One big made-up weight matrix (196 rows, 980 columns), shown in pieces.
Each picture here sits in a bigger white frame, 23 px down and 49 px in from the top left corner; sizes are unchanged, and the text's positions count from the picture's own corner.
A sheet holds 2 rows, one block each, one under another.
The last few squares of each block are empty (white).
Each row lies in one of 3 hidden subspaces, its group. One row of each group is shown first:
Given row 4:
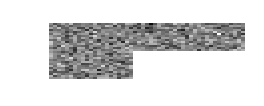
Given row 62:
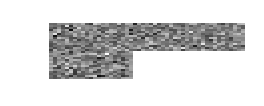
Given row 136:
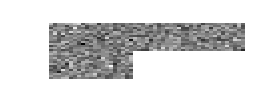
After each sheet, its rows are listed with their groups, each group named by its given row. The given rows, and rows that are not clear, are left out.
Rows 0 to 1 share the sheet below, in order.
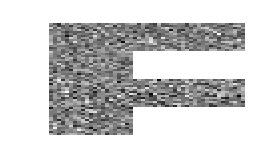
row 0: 4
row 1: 4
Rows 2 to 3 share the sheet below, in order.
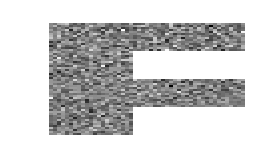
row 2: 62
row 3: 4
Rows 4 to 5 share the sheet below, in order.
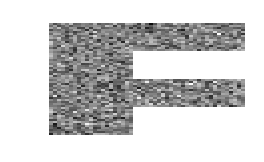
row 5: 62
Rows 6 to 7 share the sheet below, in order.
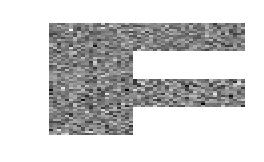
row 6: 62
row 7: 136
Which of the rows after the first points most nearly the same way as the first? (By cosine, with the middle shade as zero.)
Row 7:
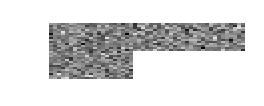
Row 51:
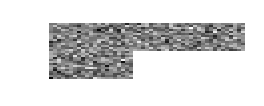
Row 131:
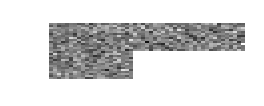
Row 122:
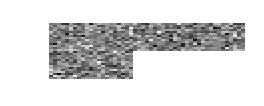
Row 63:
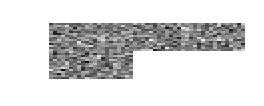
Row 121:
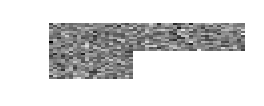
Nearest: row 131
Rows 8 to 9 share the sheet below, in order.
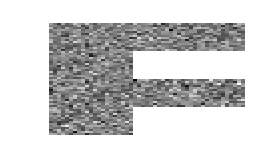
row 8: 4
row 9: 136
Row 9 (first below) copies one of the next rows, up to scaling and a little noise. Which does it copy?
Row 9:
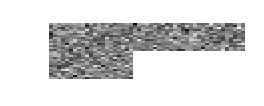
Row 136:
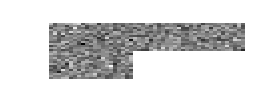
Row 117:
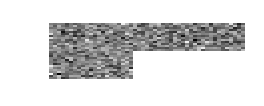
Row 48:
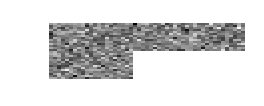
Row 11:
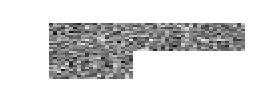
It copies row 48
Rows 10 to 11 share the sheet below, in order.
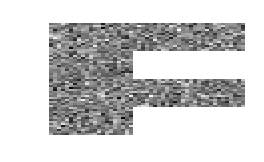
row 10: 62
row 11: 136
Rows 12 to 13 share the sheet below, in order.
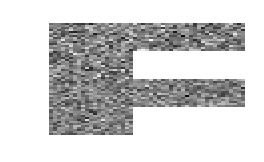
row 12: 136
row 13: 4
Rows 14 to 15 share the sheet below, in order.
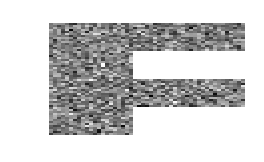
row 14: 62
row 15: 136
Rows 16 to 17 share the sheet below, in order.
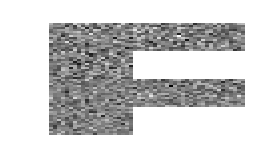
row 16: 4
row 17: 4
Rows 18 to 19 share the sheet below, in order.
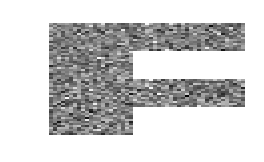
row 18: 62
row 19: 4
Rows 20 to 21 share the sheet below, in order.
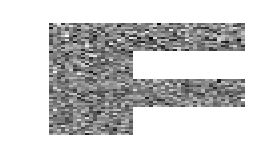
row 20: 4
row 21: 136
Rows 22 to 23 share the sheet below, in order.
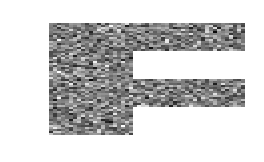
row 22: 62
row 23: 136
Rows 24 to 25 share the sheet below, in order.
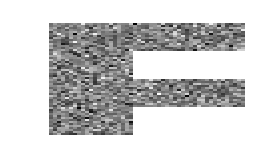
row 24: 136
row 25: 4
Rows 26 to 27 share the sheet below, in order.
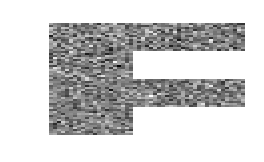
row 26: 62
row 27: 4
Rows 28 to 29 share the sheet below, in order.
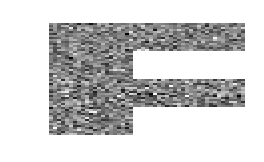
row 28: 136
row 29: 4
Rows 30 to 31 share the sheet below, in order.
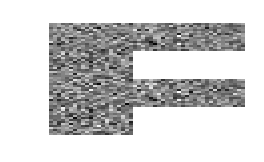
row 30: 4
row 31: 4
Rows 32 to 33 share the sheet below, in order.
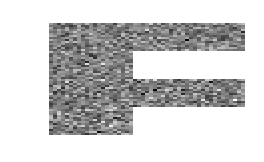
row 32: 4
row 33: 62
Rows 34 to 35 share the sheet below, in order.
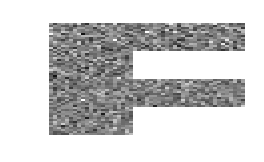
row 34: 62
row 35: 136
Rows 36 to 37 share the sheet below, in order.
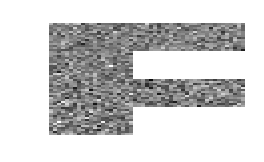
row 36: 136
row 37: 4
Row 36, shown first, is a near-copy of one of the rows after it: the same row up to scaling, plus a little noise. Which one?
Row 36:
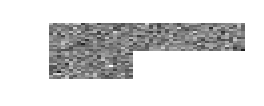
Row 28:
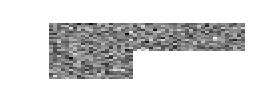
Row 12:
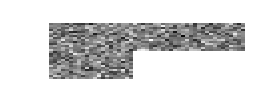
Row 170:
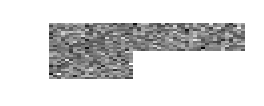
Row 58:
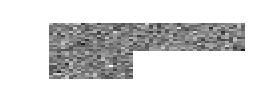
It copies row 58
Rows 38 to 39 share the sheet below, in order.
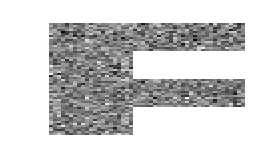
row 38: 136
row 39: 136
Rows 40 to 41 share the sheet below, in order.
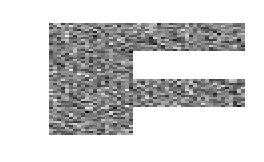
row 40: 4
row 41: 136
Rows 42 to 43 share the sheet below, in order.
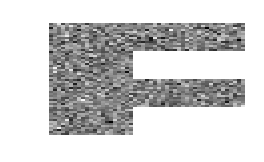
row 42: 4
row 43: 136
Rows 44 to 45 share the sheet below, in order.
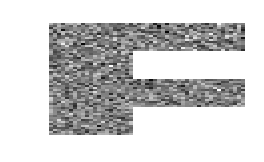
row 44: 136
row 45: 4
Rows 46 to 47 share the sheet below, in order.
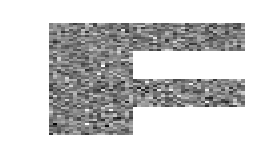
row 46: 62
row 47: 62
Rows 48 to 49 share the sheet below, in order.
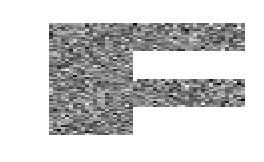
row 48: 136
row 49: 136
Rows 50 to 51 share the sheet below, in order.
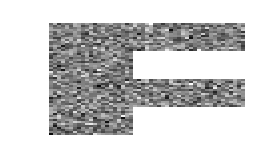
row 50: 4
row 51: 62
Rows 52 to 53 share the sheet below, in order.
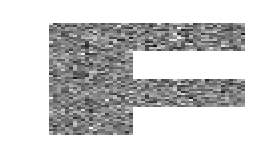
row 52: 4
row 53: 4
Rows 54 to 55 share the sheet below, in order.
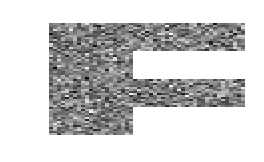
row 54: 62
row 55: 4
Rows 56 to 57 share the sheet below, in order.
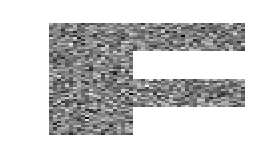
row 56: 136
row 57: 4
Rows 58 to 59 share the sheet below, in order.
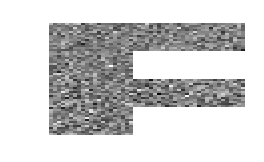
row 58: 136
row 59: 4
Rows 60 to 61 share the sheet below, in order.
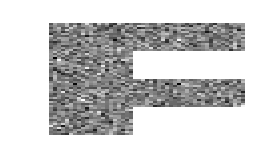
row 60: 62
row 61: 136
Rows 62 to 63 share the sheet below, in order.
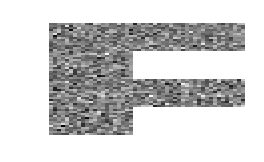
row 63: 136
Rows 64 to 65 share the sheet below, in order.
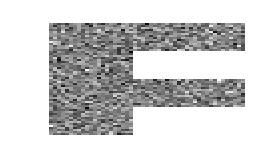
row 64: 62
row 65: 136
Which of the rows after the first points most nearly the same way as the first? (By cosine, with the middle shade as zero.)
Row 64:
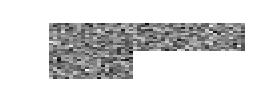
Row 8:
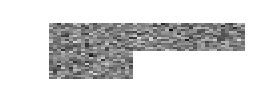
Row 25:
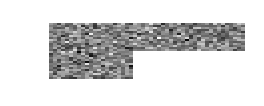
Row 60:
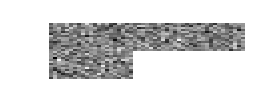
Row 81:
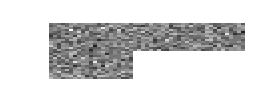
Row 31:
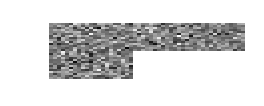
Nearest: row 81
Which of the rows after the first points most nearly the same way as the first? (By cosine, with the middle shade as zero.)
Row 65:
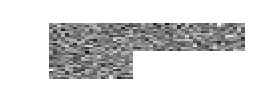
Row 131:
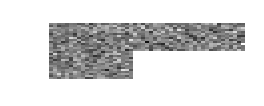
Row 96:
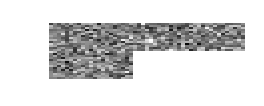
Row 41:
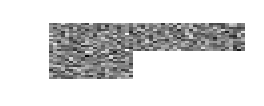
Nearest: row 96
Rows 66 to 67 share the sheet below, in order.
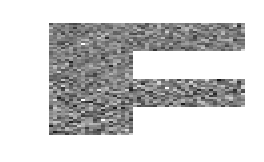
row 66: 136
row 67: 136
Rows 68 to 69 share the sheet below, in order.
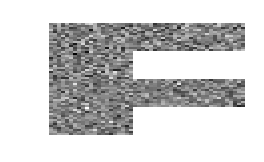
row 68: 136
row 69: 136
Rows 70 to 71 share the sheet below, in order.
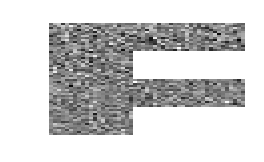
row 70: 4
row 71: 62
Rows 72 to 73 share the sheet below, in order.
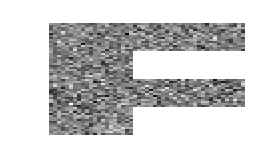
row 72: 136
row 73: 62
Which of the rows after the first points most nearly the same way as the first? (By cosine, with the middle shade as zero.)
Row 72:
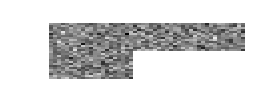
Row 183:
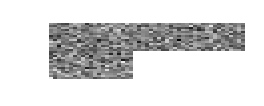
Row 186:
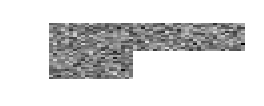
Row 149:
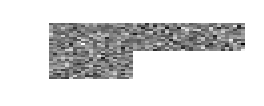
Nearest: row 183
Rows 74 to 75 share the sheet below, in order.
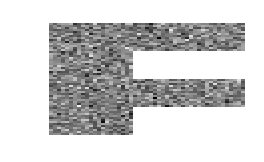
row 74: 4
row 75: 62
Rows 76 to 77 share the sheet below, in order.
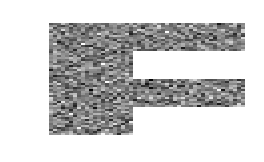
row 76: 136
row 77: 4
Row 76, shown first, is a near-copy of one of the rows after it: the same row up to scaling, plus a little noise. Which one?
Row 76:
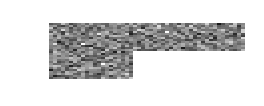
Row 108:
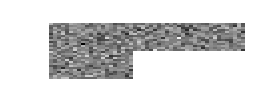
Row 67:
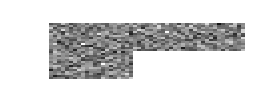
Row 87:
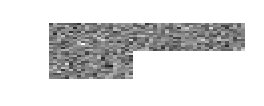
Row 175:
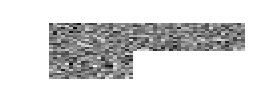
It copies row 67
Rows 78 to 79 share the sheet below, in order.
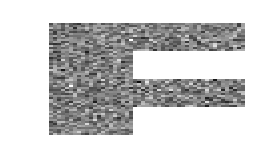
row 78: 136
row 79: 62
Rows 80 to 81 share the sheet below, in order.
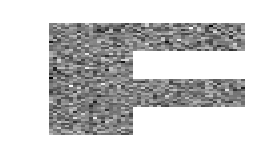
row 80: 62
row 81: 62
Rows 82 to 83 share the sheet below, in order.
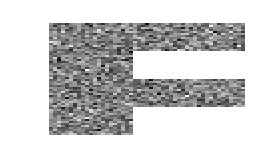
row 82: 62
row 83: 4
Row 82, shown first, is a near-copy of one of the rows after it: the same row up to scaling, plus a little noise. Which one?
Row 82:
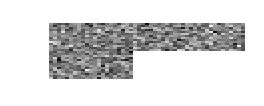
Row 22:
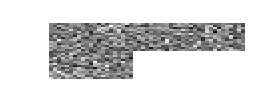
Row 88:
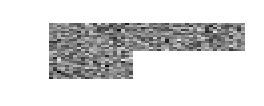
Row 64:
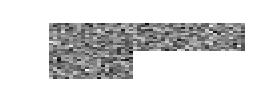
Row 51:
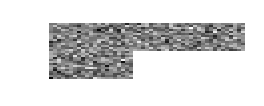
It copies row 64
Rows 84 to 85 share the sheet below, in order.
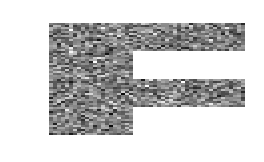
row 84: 62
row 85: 4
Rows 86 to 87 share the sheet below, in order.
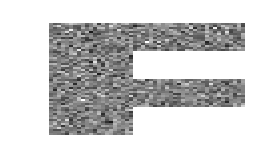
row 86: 62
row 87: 136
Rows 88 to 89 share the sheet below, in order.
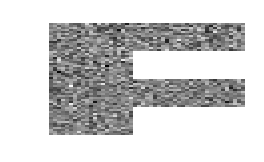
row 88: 62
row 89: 62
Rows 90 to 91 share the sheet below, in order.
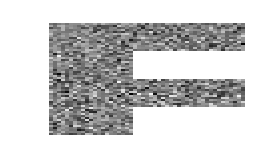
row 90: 136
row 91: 4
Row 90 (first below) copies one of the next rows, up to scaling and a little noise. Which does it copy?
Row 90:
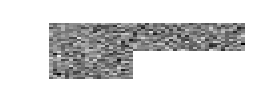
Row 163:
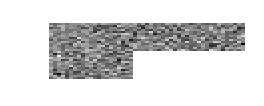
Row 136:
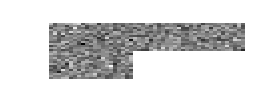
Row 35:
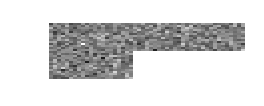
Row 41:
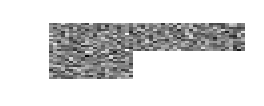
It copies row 163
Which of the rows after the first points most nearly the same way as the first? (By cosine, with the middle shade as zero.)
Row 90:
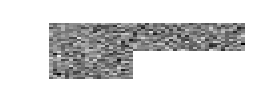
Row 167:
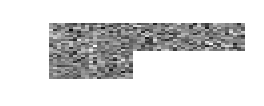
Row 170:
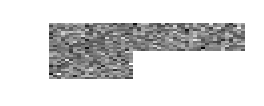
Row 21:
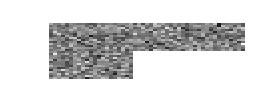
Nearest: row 167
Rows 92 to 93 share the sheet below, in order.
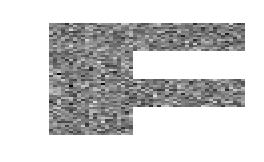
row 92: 136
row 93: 62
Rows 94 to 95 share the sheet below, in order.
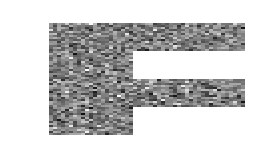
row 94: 136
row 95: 4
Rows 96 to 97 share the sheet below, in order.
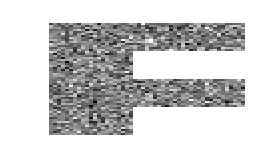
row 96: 4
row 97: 62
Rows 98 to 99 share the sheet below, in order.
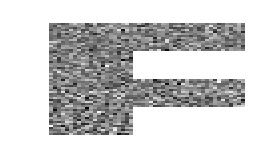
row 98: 62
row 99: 136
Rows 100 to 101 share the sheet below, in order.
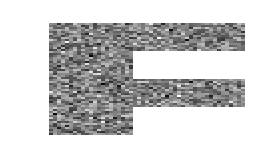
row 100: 4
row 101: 62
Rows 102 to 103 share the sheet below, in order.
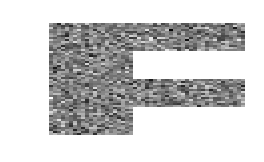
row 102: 4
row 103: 4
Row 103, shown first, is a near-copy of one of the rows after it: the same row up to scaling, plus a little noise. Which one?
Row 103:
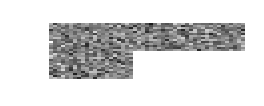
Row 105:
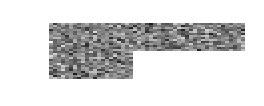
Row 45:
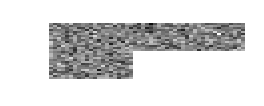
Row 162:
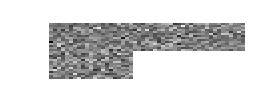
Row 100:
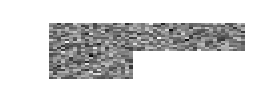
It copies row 105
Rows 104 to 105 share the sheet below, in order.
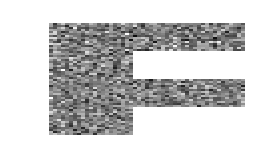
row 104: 136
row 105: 4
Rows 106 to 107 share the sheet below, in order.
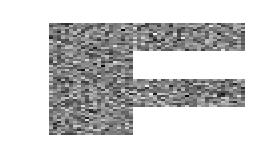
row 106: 62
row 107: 4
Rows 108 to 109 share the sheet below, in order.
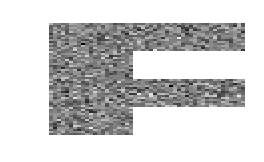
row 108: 136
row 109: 4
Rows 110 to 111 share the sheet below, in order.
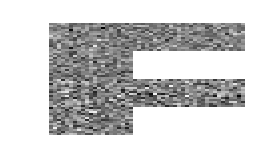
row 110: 62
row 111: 4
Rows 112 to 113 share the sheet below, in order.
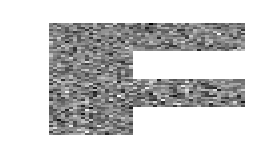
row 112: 4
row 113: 4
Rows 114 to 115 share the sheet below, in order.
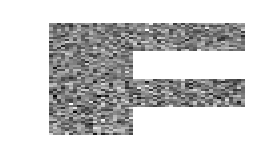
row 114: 4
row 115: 62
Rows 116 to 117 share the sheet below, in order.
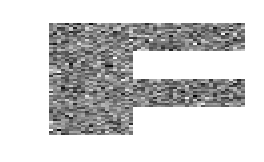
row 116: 136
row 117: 136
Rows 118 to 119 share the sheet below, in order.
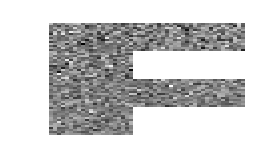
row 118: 136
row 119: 4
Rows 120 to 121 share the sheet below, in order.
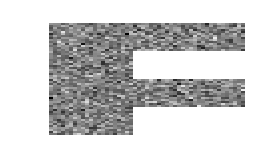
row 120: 136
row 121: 4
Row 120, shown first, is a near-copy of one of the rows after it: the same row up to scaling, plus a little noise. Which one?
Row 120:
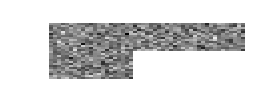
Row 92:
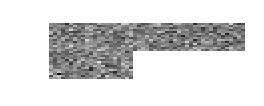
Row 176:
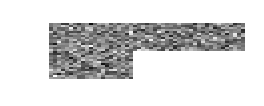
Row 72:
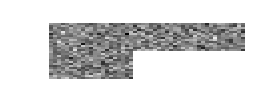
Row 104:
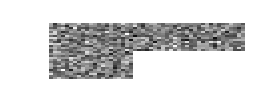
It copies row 72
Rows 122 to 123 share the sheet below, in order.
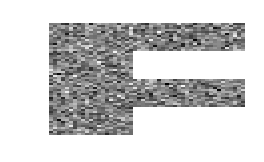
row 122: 136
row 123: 4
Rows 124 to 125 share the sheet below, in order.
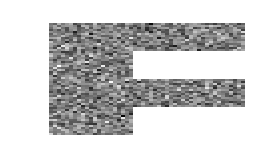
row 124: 4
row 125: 62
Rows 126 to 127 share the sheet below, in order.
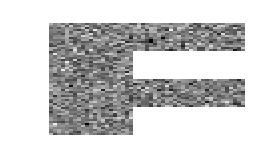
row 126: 4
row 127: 62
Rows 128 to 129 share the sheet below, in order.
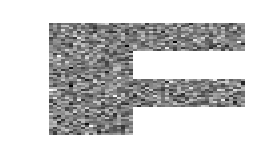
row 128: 136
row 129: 62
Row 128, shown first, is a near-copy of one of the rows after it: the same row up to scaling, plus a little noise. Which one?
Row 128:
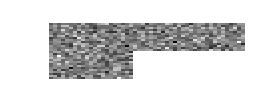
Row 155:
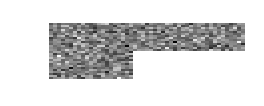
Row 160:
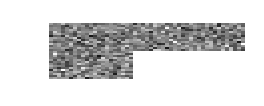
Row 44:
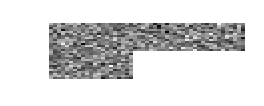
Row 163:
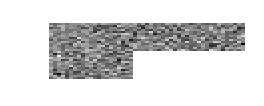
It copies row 155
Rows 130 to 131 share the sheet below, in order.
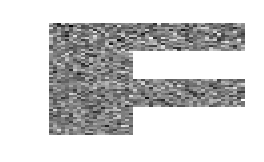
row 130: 4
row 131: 136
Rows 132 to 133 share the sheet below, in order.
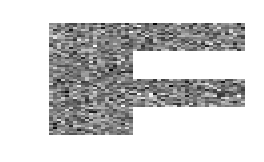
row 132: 62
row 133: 4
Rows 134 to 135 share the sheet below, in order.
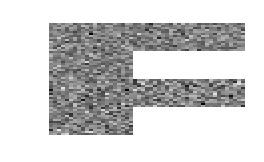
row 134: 4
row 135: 136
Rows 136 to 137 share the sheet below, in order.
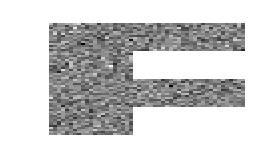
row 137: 4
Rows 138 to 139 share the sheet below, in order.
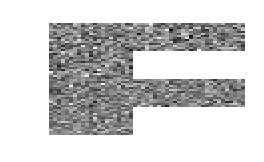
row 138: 4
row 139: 62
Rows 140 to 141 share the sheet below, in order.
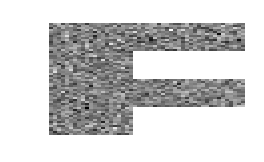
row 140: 4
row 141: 136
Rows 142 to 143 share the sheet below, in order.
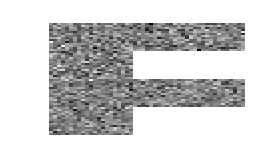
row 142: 4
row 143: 136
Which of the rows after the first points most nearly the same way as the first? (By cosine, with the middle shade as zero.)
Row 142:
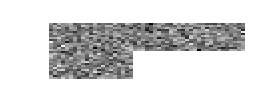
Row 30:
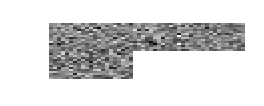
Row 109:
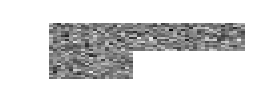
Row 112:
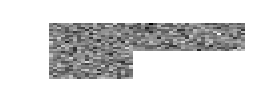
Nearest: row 112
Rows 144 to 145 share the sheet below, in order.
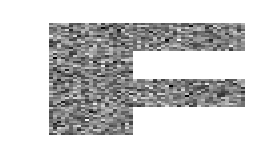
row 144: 62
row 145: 4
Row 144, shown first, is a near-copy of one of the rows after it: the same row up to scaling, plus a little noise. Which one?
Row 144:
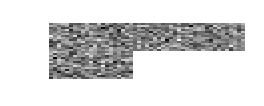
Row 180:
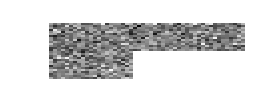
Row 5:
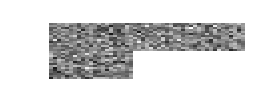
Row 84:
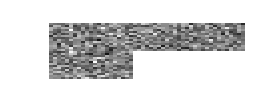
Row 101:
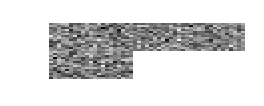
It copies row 101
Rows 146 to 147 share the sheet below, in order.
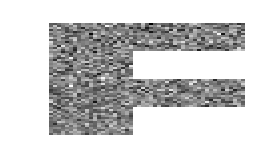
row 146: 4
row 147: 62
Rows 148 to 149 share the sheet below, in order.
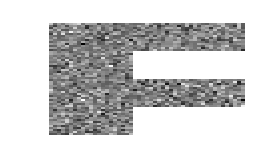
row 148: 136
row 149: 136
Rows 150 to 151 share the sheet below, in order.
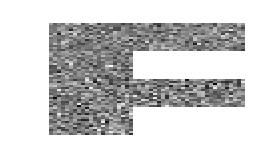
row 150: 136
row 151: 62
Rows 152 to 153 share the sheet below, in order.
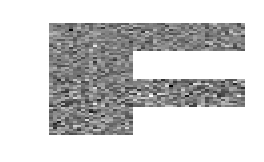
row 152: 62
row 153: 4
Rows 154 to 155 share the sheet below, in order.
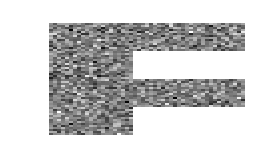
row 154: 62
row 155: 136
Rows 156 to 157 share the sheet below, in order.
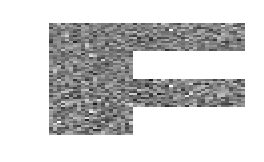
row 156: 4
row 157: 4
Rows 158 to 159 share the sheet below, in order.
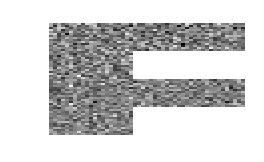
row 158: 136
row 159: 62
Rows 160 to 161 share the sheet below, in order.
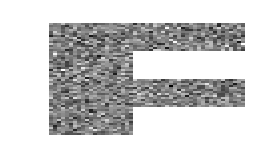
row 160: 136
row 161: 4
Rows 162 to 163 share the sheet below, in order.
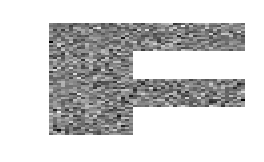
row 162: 4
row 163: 136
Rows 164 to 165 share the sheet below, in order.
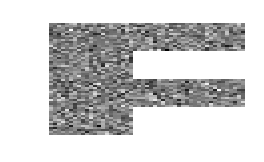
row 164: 62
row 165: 4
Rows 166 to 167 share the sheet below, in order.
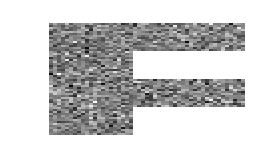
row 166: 136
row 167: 62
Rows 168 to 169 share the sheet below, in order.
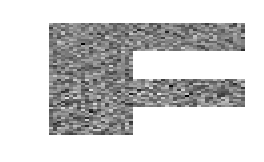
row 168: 136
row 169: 4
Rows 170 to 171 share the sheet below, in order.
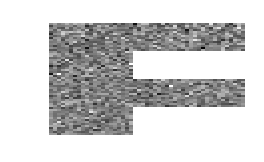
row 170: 136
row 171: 4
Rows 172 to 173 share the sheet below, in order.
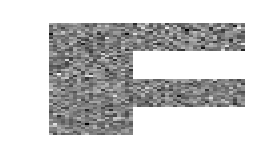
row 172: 136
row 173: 62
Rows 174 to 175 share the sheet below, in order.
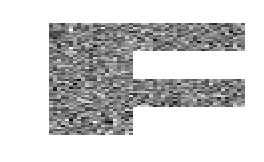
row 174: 62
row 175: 136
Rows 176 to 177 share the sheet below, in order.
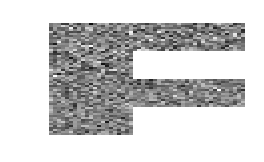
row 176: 136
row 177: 4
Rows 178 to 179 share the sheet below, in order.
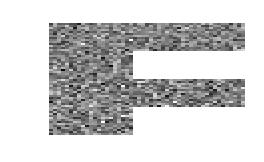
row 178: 136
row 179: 62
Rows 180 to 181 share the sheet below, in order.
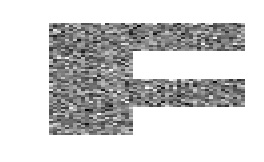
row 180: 62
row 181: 62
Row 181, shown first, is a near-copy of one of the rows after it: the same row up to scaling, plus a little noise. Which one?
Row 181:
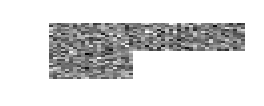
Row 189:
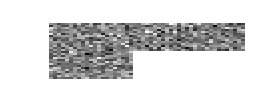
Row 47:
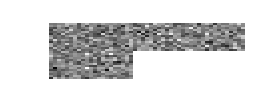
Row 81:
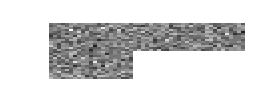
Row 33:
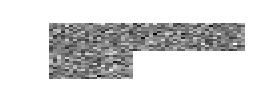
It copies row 189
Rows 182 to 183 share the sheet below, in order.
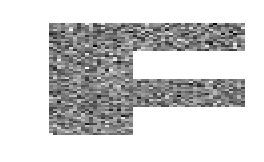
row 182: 62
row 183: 62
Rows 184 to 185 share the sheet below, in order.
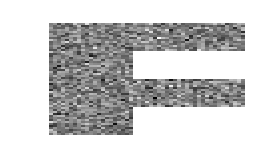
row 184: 4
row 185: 62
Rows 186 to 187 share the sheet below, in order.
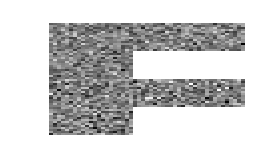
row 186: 136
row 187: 62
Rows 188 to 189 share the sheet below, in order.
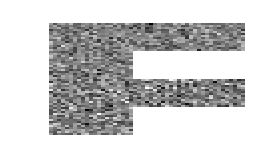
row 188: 4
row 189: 62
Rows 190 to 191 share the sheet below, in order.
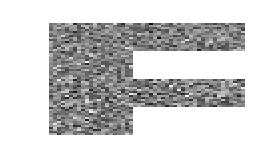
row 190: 4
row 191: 4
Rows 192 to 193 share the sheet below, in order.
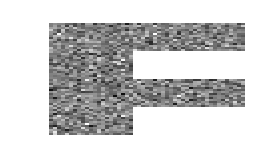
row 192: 62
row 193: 62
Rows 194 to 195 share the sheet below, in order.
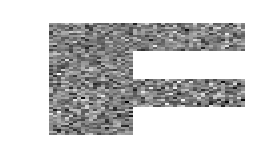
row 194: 136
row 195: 136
